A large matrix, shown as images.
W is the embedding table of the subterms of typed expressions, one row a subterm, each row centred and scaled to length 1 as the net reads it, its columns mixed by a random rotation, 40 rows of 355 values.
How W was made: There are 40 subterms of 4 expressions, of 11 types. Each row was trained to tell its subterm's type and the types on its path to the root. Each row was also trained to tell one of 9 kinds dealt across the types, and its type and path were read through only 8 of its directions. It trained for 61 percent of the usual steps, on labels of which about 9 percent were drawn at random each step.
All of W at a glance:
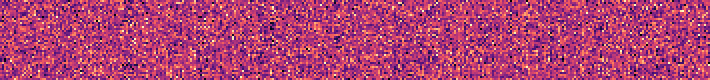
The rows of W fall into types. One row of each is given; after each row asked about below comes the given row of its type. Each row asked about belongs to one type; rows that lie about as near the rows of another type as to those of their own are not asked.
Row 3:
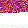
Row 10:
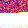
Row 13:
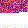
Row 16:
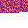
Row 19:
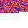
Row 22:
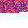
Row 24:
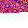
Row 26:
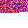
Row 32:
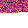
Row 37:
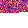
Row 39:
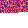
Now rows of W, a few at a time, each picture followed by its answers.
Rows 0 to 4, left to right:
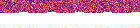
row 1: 10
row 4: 3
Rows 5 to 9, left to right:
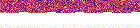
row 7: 16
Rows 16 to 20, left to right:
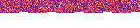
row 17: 39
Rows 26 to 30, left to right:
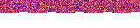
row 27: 10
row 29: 26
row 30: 26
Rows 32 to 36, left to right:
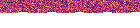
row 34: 10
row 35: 37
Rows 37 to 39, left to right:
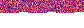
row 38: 16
